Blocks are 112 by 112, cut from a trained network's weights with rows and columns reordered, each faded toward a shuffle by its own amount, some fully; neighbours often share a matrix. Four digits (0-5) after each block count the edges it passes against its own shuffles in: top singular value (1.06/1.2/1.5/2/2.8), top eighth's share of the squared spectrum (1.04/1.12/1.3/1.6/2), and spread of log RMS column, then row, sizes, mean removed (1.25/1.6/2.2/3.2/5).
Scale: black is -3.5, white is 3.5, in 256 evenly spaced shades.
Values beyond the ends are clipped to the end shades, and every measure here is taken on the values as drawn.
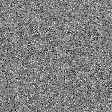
1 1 0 0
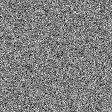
1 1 0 0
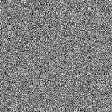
4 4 2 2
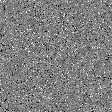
0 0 0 0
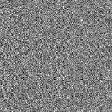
4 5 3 2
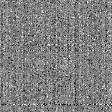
3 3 0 3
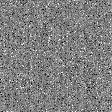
2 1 0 1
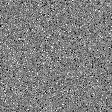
0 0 0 0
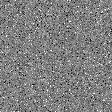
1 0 0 0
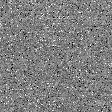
1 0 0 0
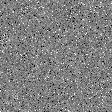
0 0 0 0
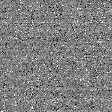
2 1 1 0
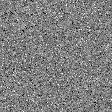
2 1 0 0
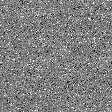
1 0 0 0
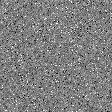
0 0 0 0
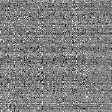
4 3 3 1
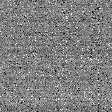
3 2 2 0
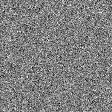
2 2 0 0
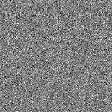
3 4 2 2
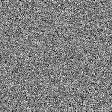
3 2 0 0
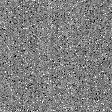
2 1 0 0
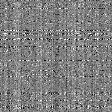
4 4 0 4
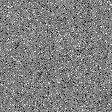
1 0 0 0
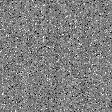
1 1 0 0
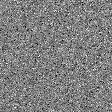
1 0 0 0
